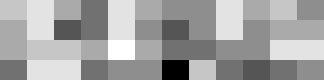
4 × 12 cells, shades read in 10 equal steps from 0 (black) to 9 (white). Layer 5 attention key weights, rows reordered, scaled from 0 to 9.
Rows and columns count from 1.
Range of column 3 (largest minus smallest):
5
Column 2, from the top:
8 8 7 8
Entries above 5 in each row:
8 6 8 3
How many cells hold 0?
1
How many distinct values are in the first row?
5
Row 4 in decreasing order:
8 8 7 5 5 5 4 4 4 4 3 0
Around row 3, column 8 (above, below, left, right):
5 7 4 5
